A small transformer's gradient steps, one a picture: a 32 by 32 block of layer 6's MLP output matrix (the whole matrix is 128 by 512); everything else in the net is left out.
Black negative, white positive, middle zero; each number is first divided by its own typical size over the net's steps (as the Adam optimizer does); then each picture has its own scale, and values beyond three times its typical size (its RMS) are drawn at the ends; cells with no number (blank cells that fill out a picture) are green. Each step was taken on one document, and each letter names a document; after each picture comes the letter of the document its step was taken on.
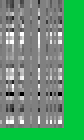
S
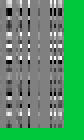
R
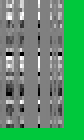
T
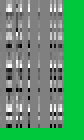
R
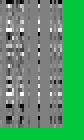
T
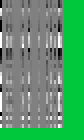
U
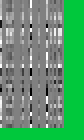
U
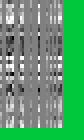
S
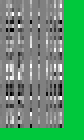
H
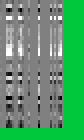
T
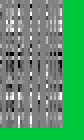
H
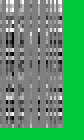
H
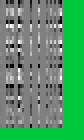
H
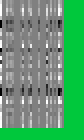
U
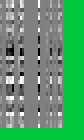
S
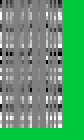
U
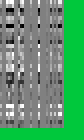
S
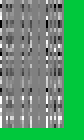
U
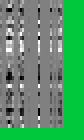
T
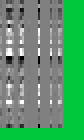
T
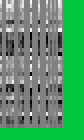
H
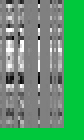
T
